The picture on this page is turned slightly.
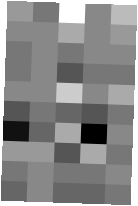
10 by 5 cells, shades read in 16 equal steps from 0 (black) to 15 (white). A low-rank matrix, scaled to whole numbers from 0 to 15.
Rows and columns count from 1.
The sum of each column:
67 77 83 67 82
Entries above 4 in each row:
5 5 5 5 5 5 3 5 5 5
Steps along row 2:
same up down up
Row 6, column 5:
7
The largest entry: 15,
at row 1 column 3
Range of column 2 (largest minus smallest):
3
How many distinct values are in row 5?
3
